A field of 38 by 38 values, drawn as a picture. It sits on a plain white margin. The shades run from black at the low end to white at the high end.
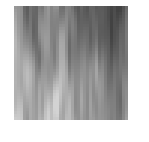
Neither half mirrors the other. The grain runs up and down. The ninth with the lowest average is the top right. There is an overall slope up to the bottom left.
